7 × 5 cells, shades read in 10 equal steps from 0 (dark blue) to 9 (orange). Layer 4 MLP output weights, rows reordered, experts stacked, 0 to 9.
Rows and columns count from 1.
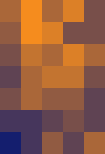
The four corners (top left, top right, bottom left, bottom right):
6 4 0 6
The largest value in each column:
6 9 8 8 6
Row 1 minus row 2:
1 0 -2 4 0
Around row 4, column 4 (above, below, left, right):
8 5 7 4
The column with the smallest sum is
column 1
